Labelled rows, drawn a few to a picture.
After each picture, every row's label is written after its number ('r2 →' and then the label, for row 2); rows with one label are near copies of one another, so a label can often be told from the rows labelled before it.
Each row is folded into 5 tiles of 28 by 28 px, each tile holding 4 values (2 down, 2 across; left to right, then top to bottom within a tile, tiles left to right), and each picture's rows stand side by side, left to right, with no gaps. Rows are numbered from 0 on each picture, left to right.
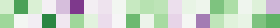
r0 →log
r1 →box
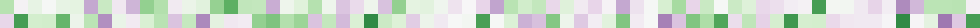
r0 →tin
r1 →box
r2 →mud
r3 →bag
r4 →bag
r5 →mud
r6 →bag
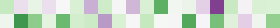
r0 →tin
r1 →log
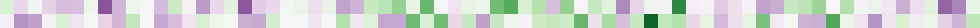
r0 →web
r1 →web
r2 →bag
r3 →box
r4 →mud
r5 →bag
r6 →web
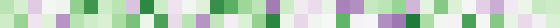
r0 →box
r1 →box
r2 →bag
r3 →log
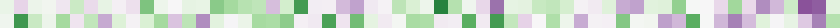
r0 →tin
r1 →box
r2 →log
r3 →log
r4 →bag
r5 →web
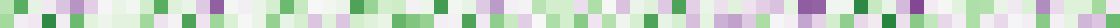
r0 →log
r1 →log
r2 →box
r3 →log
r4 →mud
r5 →web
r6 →log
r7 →bag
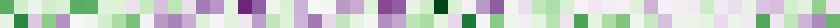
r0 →box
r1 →web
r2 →web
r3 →log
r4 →tin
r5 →bag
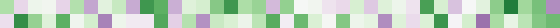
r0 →tin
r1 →box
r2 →tin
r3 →box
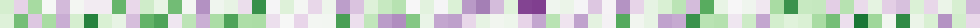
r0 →mud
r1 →mud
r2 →bag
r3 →web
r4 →bag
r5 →box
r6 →tin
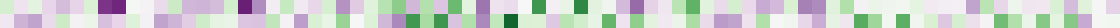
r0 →web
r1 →web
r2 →bag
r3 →mud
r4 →log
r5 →web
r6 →tin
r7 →tin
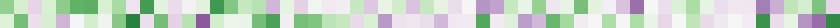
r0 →box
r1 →box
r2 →tin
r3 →bag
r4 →log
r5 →bag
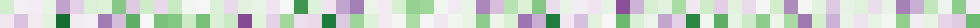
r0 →bag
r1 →tin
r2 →log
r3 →bag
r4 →bag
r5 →tin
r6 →bag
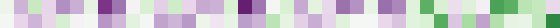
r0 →web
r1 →web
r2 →web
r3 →box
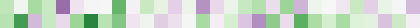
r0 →mud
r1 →bag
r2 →tin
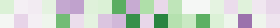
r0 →bag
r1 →tin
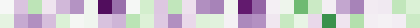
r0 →web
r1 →web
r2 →log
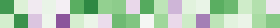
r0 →box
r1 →box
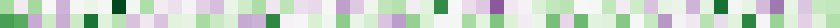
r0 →mud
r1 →bag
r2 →bag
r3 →log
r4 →tin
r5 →log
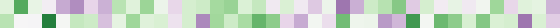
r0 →log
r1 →box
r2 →bag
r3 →tin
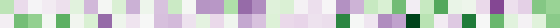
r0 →tin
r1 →web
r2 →bag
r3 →log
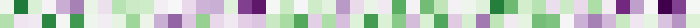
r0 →log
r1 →web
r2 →mud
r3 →box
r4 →web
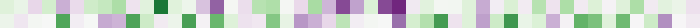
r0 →bag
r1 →log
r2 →web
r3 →mud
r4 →tin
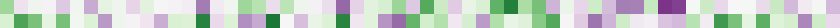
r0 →tin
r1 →bag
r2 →bag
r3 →box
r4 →web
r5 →tin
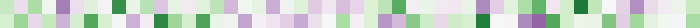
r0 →mud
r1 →tin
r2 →bag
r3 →bag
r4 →log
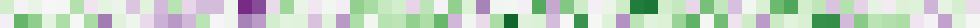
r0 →tin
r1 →web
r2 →box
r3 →mud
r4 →box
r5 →box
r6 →tin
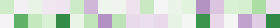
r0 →tin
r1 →bag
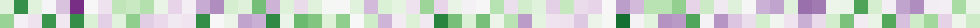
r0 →log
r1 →bag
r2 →tin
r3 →tin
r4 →bag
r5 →web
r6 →log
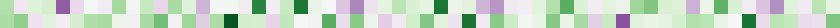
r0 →mud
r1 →mud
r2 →log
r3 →log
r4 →box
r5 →log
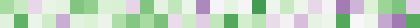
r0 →box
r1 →mud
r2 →bag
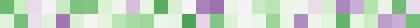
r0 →box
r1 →log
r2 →bag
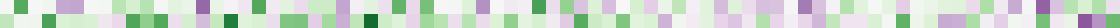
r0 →log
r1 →mud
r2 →mud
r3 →mud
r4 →tin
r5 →web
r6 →bag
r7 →bag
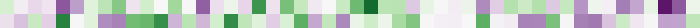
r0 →bag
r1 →mud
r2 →box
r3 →bag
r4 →web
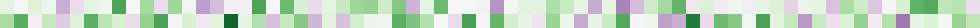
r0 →mud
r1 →mud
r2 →box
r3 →log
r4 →bag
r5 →tin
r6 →box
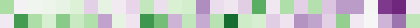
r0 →tin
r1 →mud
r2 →web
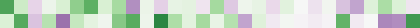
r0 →box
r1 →tin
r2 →bag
